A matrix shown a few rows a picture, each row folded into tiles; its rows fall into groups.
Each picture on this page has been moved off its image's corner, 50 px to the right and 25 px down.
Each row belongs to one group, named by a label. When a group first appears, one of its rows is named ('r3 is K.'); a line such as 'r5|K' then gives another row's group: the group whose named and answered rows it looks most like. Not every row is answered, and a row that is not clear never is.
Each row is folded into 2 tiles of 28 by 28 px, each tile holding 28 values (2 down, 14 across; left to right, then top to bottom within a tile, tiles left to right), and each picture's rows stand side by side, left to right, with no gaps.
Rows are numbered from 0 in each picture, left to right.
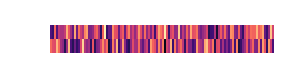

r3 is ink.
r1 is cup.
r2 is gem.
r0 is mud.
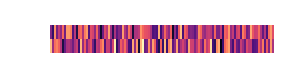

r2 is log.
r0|mud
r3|cup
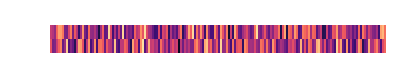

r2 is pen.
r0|cup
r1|gem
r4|gem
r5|cup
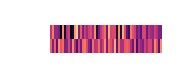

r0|pen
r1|log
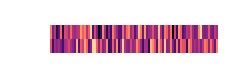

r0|gem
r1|cup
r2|log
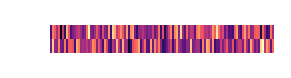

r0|log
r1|cup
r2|ink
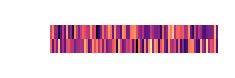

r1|log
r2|cup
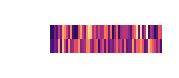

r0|ink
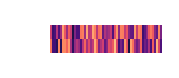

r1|mud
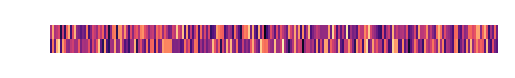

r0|log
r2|mud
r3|pen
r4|mud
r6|cup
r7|ink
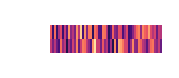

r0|pen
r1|ink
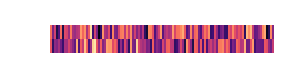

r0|gem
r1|mud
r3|mud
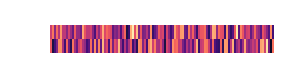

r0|cup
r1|pen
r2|ink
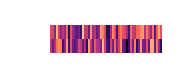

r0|cup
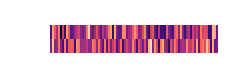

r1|log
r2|ink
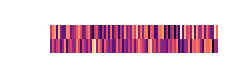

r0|log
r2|pen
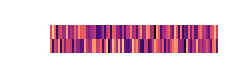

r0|gem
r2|ink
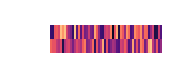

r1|gem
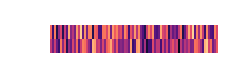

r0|pen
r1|mud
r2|pen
